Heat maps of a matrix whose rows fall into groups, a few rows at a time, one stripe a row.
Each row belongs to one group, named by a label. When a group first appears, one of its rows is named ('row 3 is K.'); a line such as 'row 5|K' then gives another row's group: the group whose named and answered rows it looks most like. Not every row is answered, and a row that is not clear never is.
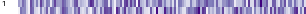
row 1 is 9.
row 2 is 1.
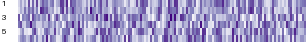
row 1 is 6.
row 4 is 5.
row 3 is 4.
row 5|1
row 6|1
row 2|6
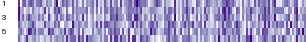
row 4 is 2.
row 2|2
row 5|5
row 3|5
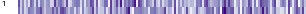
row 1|9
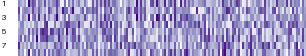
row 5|6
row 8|2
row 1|2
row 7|9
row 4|1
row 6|6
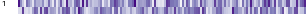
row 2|1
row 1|5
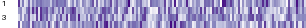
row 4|4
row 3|6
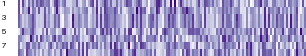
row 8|5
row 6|9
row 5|1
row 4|2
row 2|2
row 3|2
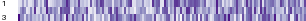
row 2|1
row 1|1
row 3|5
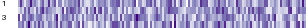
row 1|5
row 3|9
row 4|5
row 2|6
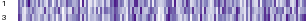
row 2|2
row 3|5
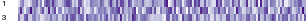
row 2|5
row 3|4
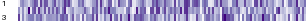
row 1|1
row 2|2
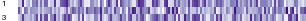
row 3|1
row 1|1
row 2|4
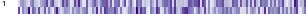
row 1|1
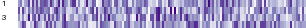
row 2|9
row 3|2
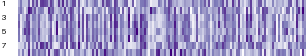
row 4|4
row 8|2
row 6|4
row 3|4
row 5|4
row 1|6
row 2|5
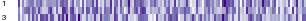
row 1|9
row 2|4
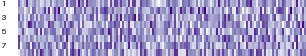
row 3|9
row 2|2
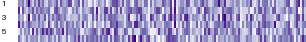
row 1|5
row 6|4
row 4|5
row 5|6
